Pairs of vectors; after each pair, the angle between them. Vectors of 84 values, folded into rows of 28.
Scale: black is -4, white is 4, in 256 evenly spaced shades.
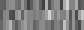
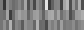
partly aligned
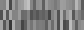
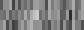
partly opposed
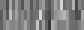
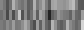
partly aligned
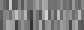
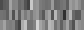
orthogonal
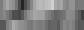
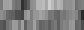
nearly parallel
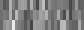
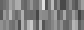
orthogonal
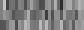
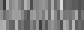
nearly opposite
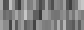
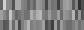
partly opposed
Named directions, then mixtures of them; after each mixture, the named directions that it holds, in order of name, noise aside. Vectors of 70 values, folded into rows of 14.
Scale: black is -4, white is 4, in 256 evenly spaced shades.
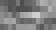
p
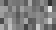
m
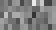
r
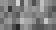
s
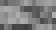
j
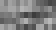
m, p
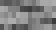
j, p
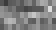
j, m, p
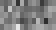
s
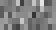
r, s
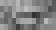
p, s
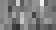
r, s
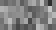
j, m, r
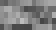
j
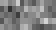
j, s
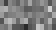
j, m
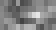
j, p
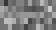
j, m, p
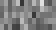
r, s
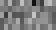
r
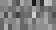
r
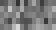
s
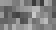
j, r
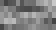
j, p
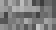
m, p, r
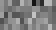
r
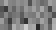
j, m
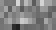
j, s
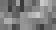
p, s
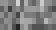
s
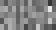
m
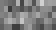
j, p, s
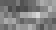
p
